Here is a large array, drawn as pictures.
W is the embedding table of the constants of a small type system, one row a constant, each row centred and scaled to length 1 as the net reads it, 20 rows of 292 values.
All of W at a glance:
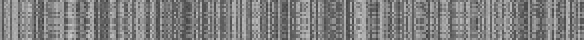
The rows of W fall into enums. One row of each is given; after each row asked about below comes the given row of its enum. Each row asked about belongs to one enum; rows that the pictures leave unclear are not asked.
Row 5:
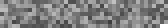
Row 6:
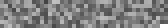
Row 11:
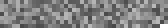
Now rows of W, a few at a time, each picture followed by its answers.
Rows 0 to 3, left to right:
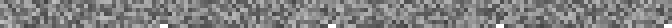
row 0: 6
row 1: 11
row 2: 5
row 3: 11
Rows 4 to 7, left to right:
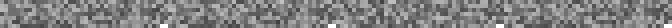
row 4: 5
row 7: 5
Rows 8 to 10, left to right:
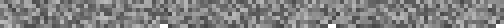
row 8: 6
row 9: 11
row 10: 11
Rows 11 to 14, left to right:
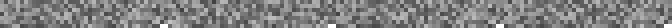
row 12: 6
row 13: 11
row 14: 11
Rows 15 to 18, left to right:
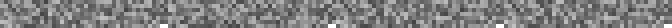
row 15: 6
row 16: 5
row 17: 6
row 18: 6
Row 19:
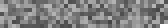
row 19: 5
